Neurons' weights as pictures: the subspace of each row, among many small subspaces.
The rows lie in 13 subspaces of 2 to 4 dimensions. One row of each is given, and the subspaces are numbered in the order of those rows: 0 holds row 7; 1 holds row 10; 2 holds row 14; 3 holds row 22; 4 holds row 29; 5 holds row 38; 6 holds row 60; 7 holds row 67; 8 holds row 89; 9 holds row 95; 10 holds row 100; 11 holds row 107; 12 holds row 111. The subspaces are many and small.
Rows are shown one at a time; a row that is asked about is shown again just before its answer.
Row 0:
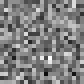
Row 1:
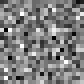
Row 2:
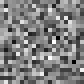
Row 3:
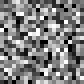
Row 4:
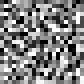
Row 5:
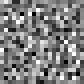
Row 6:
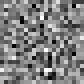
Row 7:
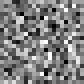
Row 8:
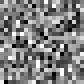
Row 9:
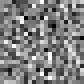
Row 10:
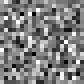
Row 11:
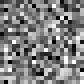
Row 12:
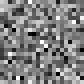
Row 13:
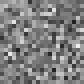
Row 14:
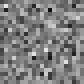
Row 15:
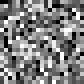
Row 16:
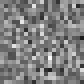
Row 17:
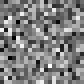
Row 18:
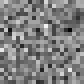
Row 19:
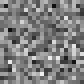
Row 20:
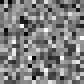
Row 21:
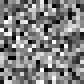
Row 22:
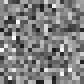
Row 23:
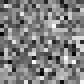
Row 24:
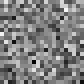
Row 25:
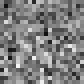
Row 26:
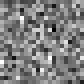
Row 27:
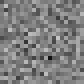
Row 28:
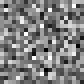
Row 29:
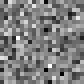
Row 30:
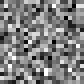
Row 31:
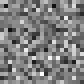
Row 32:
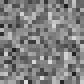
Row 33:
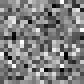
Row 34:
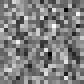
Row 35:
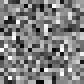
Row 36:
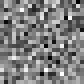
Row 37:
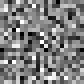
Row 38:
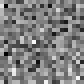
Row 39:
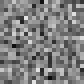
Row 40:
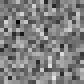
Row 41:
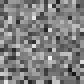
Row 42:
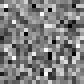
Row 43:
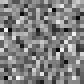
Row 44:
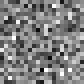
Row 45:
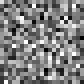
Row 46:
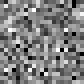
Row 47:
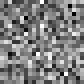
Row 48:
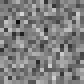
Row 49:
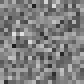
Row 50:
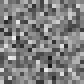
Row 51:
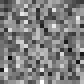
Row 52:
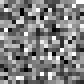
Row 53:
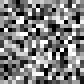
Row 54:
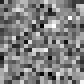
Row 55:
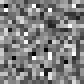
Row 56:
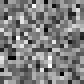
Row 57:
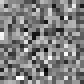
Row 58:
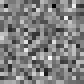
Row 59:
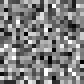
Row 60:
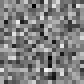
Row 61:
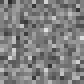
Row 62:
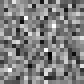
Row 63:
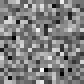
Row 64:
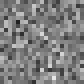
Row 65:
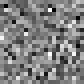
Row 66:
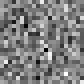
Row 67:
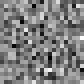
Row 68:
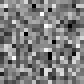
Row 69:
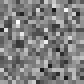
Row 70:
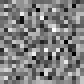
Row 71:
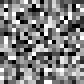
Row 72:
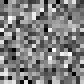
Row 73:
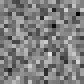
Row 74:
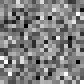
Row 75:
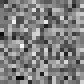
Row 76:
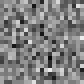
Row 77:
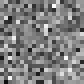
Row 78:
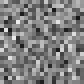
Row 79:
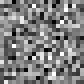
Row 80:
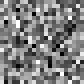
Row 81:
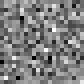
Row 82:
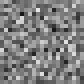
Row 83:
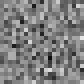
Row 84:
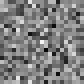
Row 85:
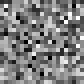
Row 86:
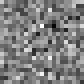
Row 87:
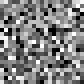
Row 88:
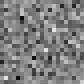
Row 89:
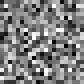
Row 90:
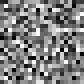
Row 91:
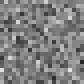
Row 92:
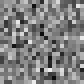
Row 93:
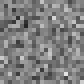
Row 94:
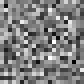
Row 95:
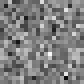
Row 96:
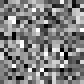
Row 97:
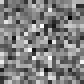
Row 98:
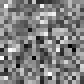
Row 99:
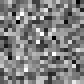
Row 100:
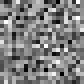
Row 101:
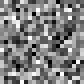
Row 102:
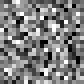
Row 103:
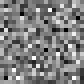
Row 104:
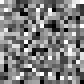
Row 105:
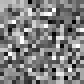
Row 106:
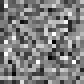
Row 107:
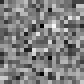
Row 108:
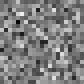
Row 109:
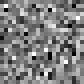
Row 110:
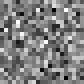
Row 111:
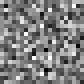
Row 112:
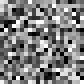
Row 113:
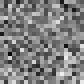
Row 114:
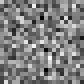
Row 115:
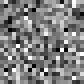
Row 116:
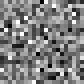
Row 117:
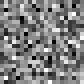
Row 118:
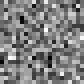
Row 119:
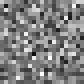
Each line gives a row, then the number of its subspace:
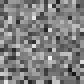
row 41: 5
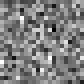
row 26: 4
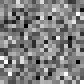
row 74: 9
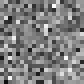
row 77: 5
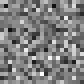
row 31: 8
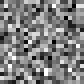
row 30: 8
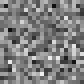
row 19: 8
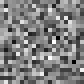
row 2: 5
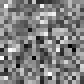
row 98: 11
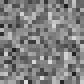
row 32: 3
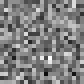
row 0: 3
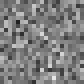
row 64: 7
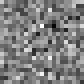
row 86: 11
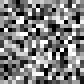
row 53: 7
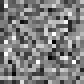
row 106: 5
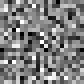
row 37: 9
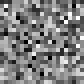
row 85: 10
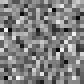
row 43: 12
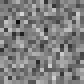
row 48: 6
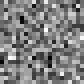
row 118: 4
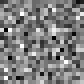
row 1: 10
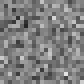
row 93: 9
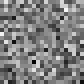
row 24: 5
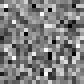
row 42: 2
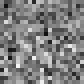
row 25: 11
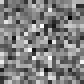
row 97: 11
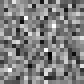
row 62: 9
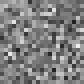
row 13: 2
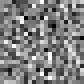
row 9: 0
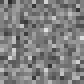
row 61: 4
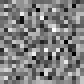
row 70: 6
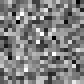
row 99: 10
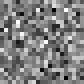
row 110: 0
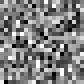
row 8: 1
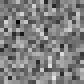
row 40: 6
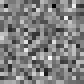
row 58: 8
